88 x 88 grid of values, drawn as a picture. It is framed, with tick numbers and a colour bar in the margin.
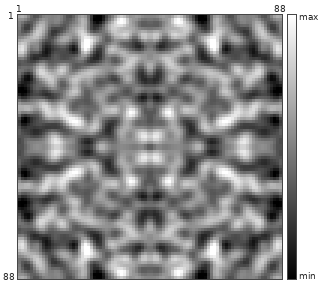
Lone odd cells: none. Slope: none. Grain: blotchy. Histogram: bell-shaped. Mirror symmetry: left to right and top to bottom.
